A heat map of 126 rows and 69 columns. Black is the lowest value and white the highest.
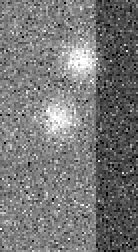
Stripes: none. Seam: vertical, 70% of the way across, the left part higher. Bumps: two.
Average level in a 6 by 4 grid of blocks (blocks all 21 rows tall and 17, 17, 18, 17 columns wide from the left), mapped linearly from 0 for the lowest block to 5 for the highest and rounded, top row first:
3 3 2 0
3 3 5 0
3 5 3 0
3 3 2 0
3 3 2 0
3 3 2 0
